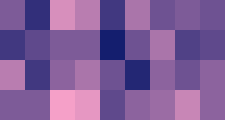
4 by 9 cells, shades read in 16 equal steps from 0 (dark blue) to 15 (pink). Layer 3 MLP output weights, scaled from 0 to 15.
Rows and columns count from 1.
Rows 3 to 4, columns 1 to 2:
11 3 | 7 7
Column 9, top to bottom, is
6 5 8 8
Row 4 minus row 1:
0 5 2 3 2 -2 3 5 2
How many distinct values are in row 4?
7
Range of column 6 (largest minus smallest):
9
